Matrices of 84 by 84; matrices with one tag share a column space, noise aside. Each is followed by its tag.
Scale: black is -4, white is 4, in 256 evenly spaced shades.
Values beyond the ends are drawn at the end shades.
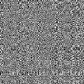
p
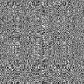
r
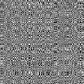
p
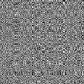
p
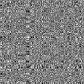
r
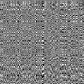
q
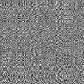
q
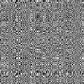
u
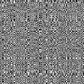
u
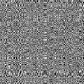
u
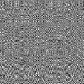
q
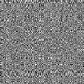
u
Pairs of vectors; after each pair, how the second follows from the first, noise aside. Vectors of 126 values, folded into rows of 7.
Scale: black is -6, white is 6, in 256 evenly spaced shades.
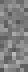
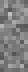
wrapped around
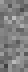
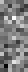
scaled up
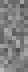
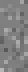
partly zeroed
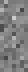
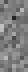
negated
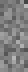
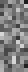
scaled up
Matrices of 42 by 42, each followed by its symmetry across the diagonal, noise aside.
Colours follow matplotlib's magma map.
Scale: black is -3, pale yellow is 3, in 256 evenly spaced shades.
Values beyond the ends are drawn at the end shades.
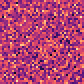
symmetric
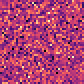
antisymmetric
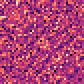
symmetric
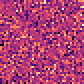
antisymmetric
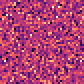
antisymmetric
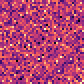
symmetric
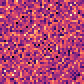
symmetric
